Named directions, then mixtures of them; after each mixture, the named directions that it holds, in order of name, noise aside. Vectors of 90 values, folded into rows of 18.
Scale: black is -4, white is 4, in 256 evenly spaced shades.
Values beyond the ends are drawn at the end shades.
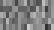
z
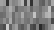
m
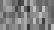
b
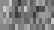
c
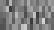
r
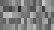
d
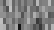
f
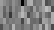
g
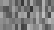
g, r, z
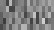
r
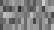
d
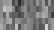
b, c, f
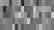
c, g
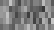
c, d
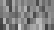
f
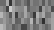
r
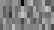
g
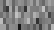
c, f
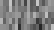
f, m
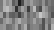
b, c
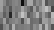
g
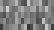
g, r, z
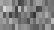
c, d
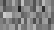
d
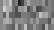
b, c
